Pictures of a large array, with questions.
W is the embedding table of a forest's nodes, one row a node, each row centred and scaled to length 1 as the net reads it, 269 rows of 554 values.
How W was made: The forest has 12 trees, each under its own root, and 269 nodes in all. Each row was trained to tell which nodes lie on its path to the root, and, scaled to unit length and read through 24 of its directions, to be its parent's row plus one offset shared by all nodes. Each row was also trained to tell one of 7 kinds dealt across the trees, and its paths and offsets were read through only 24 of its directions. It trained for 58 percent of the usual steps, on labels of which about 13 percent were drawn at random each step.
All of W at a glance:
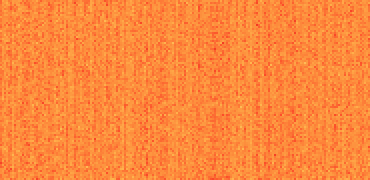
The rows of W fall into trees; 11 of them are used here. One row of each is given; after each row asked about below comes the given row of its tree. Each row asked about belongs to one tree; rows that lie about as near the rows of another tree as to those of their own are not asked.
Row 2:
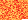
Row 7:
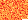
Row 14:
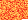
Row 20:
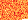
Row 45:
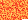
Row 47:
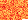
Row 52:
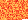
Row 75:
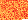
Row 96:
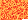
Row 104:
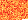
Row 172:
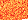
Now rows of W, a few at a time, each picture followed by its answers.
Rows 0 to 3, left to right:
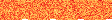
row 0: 47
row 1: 104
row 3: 2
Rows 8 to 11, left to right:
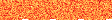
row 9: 14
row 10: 2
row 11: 20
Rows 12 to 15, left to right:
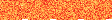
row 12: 20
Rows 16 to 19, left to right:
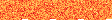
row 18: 96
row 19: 104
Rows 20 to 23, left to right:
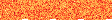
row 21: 14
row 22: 172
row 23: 2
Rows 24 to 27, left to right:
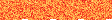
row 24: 104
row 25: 52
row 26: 96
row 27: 2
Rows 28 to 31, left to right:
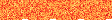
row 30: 172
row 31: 14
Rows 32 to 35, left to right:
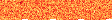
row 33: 96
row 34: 52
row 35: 96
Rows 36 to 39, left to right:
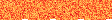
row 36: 172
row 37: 20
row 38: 14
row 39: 52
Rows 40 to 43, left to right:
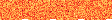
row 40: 14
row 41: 14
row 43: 96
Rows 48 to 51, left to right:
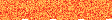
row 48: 104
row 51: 104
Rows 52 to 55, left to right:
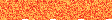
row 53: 7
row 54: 2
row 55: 14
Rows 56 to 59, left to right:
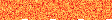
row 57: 2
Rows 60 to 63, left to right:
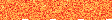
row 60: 2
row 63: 20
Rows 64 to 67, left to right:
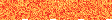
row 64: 20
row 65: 20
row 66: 14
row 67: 7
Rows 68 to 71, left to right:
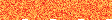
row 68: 96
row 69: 2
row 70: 104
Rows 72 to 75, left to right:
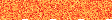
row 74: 14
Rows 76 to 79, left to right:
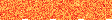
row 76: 104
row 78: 20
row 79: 104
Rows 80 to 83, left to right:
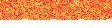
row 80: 20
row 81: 14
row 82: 20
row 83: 96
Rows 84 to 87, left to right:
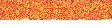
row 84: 104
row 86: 52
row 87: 75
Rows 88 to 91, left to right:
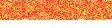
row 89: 14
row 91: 2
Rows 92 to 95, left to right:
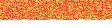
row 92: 14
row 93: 2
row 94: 7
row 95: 2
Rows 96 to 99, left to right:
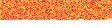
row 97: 20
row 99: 96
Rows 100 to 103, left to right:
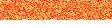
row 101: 2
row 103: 2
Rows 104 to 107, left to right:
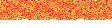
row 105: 104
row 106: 104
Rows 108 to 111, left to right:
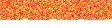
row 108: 96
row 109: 47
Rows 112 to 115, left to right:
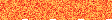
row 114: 104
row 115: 14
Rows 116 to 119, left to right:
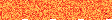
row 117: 14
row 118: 104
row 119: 20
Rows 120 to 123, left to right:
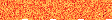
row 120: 104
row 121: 52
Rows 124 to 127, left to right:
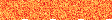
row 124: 75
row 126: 172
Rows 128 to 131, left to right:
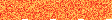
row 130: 104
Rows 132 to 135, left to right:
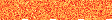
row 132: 104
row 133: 104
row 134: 14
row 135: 2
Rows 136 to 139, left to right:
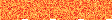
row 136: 96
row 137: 104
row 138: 52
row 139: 96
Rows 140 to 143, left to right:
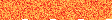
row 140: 172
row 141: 45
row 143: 104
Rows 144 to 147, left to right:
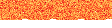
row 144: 96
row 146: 104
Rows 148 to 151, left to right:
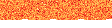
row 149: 2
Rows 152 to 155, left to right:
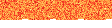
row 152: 20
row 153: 96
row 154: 104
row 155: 47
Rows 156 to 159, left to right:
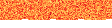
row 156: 104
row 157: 172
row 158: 47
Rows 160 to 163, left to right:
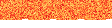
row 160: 172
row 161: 172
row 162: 75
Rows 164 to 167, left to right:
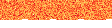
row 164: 2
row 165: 2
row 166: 14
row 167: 47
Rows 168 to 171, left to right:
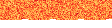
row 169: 75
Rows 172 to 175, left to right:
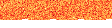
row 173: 75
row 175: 104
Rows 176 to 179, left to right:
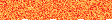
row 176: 2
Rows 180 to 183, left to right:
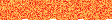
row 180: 14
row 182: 14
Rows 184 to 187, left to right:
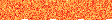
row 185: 47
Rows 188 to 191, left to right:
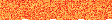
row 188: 75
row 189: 14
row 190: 7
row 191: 172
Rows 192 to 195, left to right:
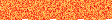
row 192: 52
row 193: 52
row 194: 14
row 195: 14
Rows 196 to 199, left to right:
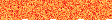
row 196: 2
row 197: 52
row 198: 96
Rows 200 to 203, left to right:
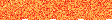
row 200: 172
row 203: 2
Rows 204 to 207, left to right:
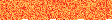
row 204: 14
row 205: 172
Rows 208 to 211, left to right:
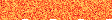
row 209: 104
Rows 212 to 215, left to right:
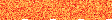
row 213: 47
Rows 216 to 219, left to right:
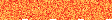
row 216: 20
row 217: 172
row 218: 104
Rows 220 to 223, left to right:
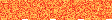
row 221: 104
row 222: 2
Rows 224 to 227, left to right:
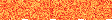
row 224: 2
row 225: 14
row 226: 47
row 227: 2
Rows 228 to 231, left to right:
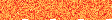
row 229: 96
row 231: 2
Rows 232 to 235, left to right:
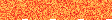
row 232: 20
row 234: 172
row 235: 52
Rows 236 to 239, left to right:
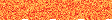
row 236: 14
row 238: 2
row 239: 14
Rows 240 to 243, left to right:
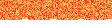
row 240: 104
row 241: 172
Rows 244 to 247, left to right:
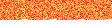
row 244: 47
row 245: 14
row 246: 75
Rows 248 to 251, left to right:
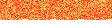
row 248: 2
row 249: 172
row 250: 2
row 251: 172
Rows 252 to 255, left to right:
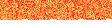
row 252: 75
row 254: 75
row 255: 47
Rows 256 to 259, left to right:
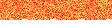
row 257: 20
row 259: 96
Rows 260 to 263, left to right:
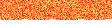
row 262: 47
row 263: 14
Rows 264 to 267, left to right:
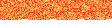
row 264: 2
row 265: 104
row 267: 14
